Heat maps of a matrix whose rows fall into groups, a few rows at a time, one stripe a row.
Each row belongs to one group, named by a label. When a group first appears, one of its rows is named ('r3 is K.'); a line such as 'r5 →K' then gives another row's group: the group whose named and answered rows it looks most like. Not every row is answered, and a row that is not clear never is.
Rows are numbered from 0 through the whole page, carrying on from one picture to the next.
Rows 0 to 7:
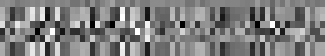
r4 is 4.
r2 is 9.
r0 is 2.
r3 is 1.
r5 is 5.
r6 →9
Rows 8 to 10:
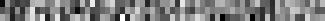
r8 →2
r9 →4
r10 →9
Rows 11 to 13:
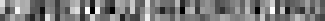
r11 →1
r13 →5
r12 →1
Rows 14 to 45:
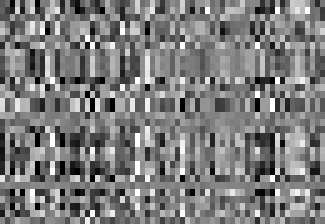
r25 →4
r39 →1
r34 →4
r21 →5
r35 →2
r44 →2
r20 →2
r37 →4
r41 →4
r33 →4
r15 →4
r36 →2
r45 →1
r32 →5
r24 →5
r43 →4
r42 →9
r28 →1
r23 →5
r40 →2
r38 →4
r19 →1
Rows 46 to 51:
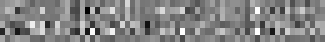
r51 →1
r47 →2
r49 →9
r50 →2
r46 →5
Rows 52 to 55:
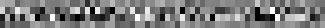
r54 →4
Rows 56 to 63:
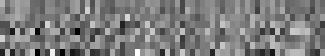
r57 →1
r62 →5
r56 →1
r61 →1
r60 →4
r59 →5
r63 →4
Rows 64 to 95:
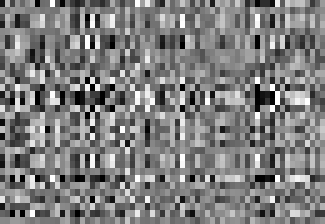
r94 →4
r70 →1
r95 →5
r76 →1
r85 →5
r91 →5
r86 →2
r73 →4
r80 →2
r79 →1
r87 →2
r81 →2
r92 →1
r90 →9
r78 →4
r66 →2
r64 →4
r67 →2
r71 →5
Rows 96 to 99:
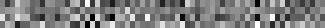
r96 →1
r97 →5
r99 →2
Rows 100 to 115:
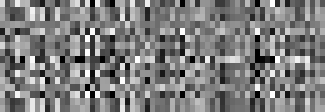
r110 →1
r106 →1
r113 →1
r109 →9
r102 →9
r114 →9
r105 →1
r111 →9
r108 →4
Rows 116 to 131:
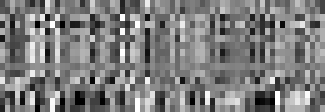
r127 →1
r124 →9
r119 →4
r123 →9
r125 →2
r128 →5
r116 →5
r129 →4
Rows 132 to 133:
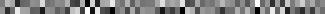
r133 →1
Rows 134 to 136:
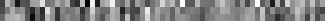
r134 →2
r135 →5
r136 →5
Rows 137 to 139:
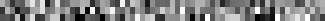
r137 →9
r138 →2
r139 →4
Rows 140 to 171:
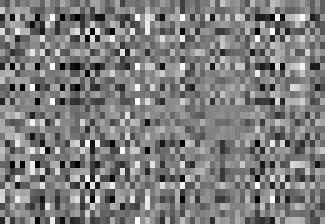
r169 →5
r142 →4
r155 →2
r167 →1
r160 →1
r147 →9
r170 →1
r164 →9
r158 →2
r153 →5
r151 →1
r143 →5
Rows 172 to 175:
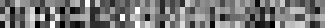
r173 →4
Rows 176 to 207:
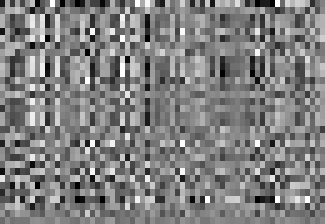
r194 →5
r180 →2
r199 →5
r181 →9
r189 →5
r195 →5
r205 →5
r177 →5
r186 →9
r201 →1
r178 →9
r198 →9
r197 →1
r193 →9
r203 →2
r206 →1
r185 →9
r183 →2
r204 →4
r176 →4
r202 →4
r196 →2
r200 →2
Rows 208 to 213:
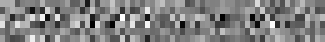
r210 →9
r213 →9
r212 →5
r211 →1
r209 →5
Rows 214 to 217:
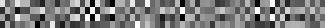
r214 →1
